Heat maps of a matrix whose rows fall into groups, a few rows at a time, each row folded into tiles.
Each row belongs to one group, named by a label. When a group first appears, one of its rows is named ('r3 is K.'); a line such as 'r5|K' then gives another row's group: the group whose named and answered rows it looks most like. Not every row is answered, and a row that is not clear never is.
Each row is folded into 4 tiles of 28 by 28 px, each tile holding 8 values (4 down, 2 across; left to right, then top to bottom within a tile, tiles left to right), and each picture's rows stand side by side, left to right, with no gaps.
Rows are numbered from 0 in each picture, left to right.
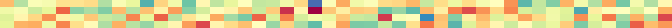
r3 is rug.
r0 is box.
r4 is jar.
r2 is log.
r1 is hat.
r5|hat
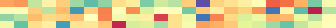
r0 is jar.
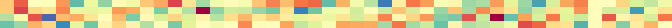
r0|jar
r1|rug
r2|box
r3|box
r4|hat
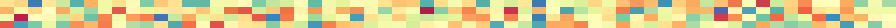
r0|hat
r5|box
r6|rug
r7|jar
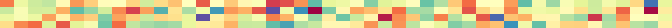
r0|box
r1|rug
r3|log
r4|jar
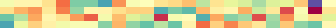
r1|rug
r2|log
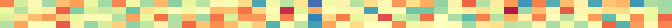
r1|hat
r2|log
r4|jar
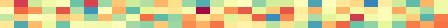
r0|jar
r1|hat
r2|log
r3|hat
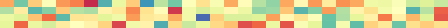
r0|box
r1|log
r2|box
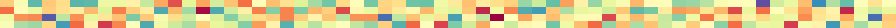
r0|hat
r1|rug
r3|hat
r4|jar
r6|log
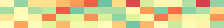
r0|box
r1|jar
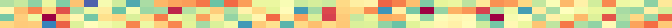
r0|log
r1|box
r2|jar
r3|rug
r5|hat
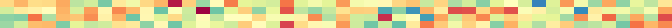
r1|rug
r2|box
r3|rug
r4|log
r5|hat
